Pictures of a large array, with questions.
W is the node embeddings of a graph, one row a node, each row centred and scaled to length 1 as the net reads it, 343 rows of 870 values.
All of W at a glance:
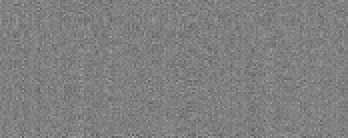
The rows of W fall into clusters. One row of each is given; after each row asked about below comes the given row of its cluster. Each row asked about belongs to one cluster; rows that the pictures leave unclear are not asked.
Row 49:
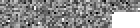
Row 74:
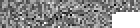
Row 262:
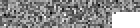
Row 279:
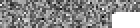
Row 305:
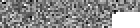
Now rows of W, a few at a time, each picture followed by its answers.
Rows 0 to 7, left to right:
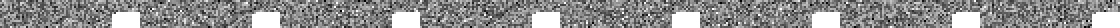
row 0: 305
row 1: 49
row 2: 49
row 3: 262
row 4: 49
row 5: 49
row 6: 74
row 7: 305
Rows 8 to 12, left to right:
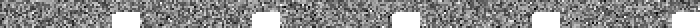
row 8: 74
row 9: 305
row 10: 279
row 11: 279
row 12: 49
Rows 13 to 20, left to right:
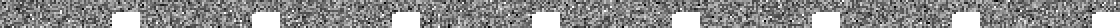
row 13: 305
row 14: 279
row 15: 305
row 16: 49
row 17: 74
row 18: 262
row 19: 305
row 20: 49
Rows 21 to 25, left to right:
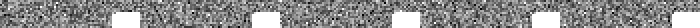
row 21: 262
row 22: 279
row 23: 49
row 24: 279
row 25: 279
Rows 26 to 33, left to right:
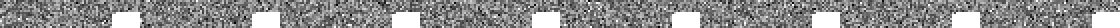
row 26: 305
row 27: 305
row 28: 74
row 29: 74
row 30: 279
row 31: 49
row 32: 305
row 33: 49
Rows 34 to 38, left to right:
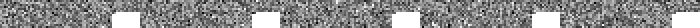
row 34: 279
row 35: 74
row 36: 49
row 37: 49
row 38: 74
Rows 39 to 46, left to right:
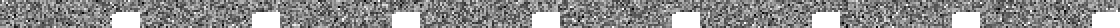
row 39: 74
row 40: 305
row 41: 49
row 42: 305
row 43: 262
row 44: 74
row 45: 262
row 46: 305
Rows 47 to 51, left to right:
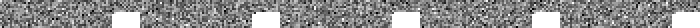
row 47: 49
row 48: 305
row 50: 49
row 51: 49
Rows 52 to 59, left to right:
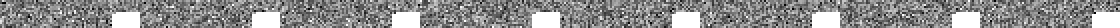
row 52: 305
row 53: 305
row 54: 305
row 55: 262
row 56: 49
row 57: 305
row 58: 74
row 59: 49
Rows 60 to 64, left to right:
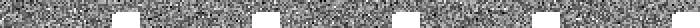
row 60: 305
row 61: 74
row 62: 49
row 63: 74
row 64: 305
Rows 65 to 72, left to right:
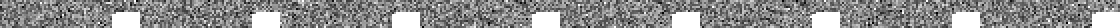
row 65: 74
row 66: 49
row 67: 279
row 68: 74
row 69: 74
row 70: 74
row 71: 49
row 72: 305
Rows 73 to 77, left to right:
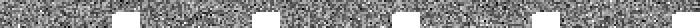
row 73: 49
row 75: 279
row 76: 262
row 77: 74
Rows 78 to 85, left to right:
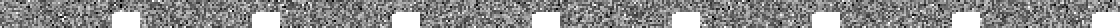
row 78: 49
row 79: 279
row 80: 279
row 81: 74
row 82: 262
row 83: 279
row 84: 305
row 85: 305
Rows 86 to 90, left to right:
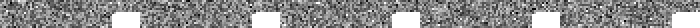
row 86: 279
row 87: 279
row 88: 279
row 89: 49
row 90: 262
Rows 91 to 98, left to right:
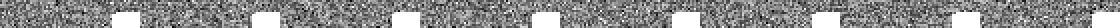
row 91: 74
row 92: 279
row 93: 279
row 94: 279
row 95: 49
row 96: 74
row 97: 262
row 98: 49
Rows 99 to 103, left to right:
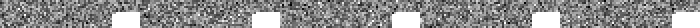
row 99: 305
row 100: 262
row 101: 279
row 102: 305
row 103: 49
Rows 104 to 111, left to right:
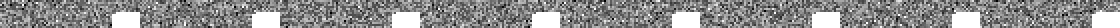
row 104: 279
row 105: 49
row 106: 262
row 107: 305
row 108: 49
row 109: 262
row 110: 49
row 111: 49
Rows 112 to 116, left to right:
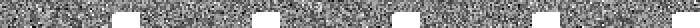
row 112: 279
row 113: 74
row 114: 279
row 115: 305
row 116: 74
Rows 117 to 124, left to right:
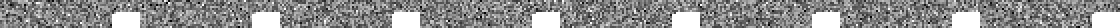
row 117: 279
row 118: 279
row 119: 49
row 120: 74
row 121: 305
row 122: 74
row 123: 305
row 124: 279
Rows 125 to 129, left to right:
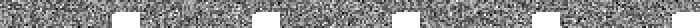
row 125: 279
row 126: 74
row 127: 74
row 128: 74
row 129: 262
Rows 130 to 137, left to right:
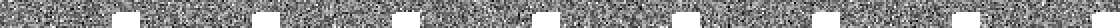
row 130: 262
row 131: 279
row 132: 74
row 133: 305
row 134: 279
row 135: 49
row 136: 262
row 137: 279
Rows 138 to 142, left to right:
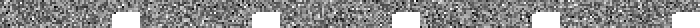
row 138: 305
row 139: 262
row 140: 74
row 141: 279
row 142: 262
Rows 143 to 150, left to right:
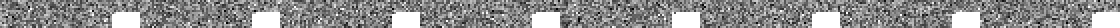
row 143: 279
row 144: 305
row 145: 49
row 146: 74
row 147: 262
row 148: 305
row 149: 49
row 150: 305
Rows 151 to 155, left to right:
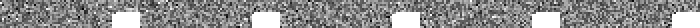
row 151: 305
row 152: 279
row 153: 279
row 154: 74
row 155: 305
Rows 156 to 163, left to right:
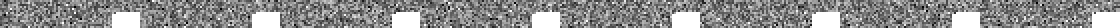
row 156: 262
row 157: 279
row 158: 74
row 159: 279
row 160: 279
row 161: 305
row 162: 305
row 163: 262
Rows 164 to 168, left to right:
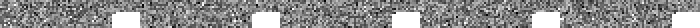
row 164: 262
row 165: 279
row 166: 49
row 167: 49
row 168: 305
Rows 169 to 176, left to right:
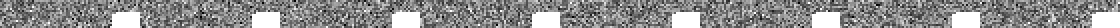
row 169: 305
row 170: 74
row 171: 49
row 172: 305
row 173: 262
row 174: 74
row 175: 262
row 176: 305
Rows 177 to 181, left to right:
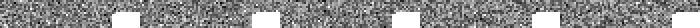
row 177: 279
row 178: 262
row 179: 49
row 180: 74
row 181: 74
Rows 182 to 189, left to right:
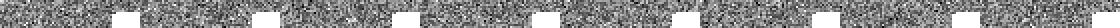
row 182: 49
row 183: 262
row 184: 305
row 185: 262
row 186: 305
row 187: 262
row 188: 74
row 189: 262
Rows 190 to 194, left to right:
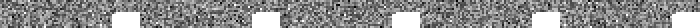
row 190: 279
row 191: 74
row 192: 262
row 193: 305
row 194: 279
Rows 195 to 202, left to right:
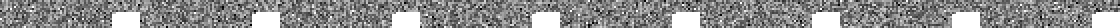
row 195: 305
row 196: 305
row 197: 305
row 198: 279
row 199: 49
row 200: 74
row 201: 262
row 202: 74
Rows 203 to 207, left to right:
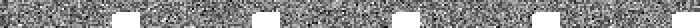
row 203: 262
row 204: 262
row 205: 49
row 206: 279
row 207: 74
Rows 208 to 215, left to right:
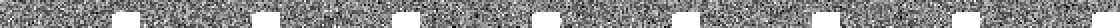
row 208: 49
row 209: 279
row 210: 74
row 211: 279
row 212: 305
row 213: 262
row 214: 74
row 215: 305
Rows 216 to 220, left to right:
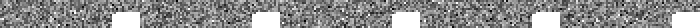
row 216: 305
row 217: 305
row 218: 49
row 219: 279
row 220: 262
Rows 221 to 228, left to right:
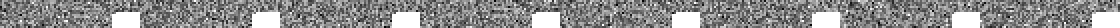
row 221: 74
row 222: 305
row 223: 305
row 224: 74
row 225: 74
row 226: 305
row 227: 279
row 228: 305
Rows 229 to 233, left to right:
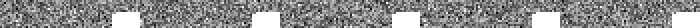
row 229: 305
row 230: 305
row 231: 74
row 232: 262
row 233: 262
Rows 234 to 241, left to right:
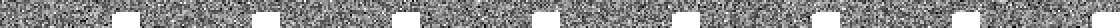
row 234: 74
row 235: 74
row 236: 74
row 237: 49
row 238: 305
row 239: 279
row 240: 49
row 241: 279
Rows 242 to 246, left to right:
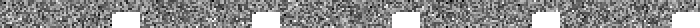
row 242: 305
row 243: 305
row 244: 262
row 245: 305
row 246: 305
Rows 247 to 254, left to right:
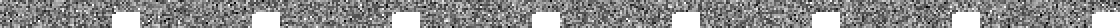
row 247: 49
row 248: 49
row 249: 262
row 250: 279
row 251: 305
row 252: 74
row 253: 305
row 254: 49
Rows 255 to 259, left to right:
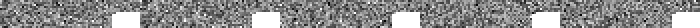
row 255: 262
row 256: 262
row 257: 279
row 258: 74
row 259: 74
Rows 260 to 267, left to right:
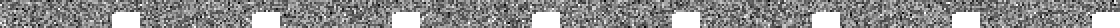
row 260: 279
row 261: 74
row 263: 305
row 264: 49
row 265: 279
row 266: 74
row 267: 74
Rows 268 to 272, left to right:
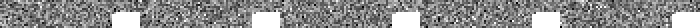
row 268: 279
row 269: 262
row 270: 305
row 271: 262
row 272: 279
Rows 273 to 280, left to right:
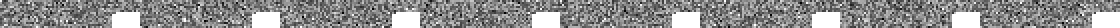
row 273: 262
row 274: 262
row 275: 305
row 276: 74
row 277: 262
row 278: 74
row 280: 262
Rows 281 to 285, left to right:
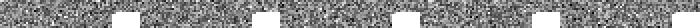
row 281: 49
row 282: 305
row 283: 279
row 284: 262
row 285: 279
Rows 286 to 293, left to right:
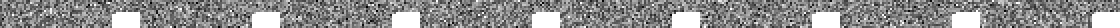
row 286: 74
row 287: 279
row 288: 305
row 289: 49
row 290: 305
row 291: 279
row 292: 262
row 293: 279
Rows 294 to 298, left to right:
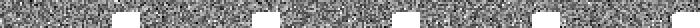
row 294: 305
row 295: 305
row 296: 305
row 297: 279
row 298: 279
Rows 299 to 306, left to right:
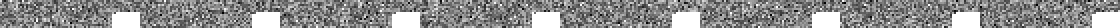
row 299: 262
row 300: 74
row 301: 262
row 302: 262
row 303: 305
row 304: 74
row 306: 74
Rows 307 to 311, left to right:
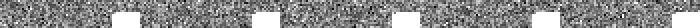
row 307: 279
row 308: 49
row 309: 262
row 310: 49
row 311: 74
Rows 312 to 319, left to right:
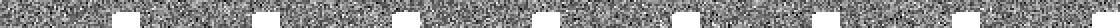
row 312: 262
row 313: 49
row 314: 74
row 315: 305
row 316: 279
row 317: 49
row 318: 74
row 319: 305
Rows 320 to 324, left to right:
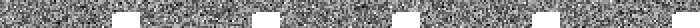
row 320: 305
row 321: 262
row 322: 305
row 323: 305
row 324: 74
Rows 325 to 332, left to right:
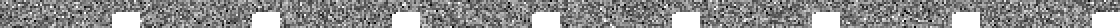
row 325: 74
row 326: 305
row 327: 305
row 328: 279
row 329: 262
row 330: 262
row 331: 262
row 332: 74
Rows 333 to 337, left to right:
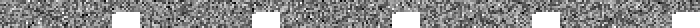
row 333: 49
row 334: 49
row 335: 305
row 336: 74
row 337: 74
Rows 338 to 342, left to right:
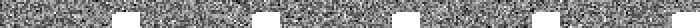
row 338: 74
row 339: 74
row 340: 262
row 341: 49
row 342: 262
